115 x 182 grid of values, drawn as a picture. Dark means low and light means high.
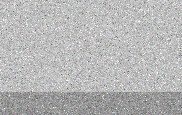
Average level on the scale: 70%. Stripes: none. Seam: horizontal, 80% of the way down, the top part higher.
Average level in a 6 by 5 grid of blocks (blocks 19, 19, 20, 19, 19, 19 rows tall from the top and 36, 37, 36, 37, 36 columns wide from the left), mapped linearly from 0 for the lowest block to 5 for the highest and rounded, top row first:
55555
55555
55555
55555
44444
00000
